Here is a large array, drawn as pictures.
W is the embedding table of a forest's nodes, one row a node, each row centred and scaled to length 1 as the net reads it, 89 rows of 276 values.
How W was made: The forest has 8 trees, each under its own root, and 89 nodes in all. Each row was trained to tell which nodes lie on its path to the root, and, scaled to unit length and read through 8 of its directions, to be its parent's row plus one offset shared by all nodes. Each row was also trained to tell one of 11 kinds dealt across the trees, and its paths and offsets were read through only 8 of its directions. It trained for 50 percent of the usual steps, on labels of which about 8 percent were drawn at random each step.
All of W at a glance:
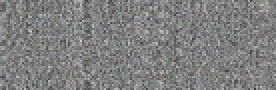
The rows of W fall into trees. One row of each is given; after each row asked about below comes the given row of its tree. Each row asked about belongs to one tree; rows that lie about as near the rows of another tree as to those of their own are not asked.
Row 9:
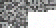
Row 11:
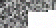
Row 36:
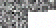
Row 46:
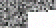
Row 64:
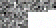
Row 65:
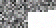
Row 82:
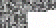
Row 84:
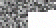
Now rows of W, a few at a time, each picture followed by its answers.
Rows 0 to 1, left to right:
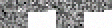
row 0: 84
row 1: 64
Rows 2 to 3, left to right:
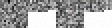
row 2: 9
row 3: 11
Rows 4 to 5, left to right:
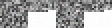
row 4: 65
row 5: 11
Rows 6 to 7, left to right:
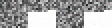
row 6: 82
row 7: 9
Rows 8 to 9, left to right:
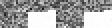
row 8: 84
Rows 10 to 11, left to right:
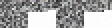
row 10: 65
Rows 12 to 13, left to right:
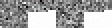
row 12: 46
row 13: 64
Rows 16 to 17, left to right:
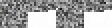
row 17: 64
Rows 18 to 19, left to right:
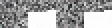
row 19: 46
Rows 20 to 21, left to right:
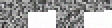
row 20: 36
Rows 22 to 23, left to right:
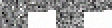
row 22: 84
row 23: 84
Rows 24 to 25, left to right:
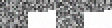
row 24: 11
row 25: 11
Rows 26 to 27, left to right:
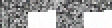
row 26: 9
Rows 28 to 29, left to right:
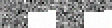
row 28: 46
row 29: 64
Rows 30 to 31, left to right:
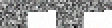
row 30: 84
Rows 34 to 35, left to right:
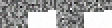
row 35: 46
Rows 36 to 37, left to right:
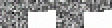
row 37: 64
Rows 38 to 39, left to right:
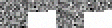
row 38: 65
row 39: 64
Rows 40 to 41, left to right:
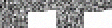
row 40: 65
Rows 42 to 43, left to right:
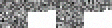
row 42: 65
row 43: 9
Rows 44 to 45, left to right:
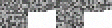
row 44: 82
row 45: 9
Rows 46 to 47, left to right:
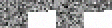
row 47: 84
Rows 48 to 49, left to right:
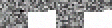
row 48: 46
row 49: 64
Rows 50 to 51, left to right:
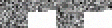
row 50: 65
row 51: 84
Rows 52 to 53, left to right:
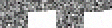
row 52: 46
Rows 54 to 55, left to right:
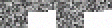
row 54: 65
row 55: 64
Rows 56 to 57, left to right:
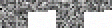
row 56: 46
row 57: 36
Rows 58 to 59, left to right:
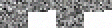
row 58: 64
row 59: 46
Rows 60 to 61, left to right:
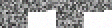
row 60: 82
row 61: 84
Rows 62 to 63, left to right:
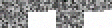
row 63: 9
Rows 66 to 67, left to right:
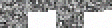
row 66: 36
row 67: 65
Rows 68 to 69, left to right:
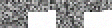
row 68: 46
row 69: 84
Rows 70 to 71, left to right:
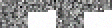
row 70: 84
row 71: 64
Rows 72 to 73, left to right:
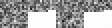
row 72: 11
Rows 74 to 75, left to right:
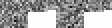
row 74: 65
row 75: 46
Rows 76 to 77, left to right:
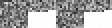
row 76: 9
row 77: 46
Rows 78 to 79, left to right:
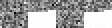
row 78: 46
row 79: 65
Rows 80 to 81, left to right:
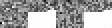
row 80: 84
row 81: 82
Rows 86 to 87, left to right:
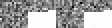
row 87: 84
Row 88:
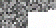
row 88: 9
